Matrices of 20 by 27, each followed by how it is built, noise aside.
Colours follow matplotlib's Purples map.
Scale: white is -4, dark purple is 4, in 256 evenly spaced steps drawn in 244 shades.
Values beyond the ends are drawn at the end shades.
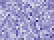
noise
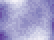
smooth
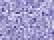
noise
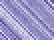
Toeplitz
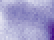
smooth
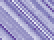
Toeplitz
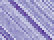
Toeplitz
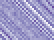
Toeplitz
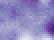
smooth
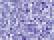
noise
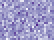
noise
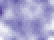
smooth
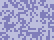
noise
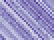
Toeplitz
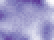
smooth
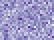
noise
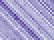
Toeplitz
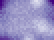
smooth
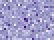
noise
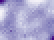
smooth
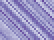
Toeplitz
